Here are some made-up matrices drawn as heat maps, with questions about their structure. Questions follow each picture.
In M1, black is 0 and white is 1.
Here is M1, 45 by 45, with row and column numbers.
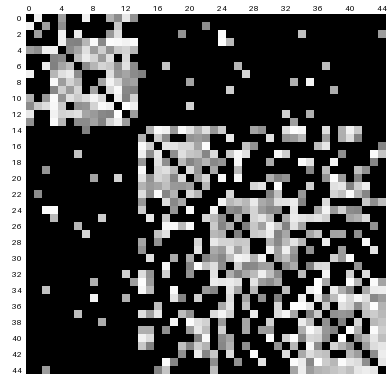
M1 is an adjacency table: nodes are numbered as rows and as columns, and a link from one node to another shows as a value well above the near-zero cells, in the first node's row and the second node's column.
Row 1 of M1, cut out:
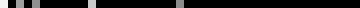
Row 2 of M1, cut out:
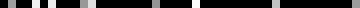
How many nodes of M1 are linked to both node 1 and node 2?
2
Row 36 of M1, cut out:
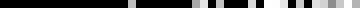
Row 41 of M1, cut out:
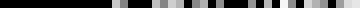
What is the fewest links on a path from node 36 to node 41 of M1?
1
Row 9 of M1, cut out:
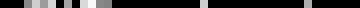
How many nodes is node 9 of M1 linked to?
11
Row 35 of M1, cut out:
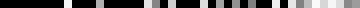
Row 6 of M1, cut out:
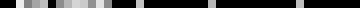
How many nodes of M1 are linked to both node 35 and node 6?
3
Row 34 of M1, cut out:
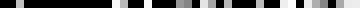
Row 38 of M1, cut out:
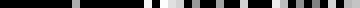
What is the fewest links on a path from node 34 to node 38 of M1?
1
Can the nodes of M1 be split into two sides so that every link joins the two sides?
no
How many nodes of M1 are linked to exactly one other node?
0
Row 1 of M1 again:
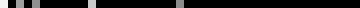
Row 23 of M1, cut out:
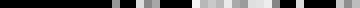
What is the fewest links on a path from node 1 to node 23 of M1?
3
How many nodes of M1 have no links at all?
0
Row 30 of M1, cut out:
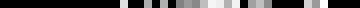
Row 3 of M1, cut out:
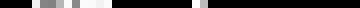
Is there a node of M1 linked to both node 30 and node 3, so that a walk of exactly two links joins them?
yes
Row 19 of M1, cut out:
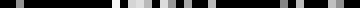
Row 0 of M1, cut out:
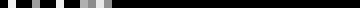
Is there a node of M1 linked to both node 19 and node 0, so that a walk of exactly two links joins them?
no
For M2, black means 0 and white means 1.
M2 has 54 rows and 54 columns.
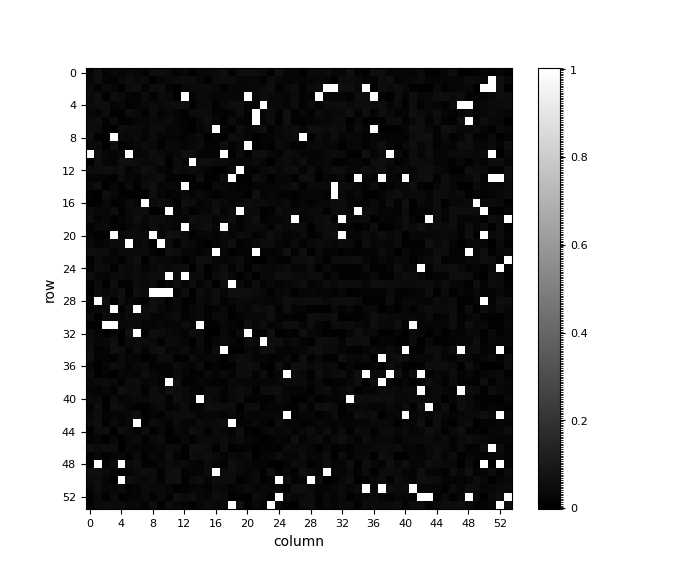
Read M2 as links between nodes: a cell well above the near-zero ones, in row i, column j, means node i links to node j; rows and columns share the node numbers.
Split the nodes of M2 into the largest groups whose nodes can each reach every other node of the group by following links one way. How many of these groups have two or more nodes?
2
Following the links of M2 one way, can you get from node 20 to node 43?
yes
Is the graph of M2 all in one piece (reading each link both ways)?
no
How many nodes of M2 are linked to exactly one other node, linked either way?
6
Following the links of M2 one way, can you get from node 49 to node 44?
no
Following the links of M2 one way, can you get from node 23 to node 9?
yes
